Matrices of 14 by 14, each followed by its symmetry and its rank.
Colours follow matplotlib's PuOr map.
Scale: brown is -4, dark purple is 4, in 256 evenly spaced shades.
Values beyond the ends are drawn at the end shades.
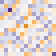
symmetric, full rank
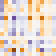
neither, rank two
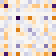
symmetric, rank three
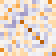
symmetric, full rank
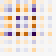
symmetric, rank one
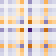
symmetric, rank one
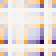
symmetric, rank one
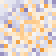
symmetric, full rank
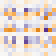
neither, rank two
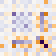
symmetric, rank three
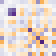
symmetric, rank three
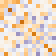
symmetric, full rank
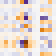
neither, rank two
